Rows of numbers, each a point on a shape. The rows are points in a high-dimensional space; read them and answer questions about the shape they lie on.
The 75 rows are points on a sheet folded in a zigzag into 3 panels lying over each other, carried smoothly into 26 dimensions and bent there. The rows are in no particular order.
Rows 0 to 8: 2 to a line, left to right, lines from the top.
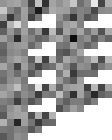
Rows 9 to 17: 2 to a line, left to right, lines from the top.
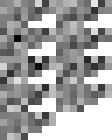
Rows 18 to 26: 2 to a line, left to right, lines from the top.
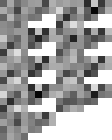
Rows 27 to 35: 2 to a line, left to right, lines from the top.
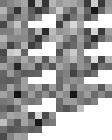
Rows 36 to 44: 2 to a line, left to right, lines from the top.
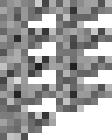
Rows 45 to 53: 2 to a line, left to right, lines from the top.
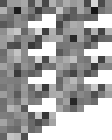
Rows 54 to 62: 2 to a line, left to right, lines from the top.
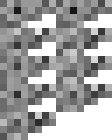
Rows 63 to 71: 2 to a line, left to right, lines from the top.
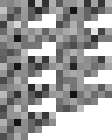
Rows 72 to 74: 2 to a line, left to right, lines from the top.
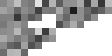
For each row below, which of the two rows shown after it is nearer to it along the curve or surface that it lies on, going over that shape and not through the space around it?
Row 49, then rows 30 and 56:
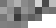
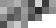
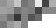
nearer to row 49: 56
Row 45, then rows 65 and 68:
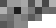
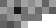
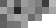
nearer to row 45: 65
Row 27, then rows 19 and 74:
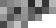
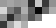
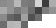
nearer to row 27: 19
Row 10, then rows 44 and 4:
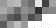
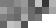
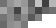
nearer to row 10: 4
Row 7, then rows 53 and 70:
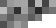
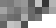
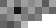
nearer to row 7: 70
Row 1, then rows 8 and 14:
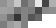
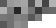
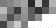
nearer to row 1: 8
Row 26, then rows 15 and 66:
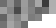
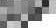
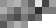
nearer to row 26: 15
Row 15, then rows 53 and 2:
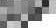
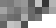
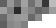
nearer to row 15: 53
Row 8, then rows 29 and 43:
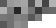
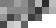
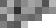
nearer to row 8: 43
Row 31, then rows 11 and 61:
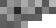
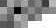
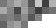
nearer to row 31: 61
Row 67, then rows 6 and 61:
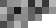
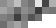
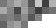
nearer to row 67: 61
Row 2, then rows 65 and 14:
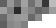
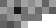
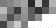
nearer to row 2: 14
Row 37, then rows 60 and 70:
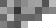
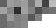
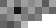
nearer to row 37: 70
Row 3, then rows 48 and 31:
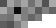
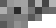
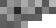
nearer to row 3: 48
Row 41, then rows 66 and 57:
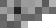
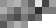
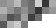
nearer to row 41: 66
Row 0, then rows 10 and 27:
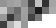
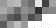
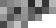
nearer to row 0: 27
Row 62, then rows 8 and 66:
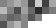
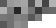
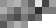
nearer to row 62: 8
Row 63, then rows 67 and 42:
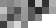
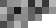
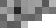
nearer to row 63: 67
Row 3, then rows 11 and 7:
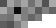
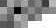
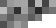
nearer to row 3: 7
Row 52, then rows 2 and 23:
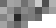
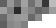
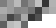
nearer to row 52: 23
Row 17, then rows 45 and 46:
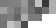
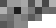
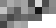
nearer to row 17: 45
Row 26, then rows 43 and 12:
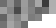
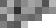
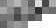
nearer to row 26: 43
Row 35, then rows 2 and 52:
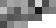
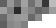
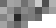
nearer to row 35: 52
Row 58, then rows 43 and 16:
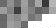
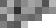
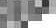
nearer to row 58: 16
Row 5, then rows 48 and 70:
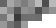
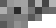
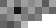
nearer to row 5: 70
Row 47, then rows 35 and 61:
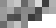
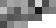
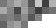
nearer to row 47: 35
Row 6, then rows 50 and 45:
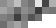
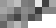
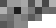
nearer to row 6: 50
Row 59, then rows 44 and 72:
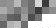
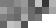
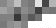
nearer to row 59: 44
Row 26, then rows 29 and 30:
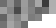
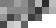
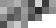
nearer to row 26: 29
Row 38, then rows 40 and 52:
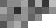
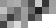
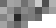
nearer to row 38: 40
